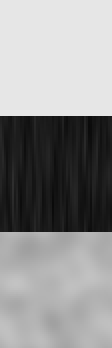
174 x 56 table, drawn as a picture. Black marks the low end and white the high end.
The table splits into 3 rows of 1 panel. Panel 1,1: very high, flat. Panel 2,1: very low, streaked downward, faint in contrast. Panel 3,1: high, smooth, faint in contrast.
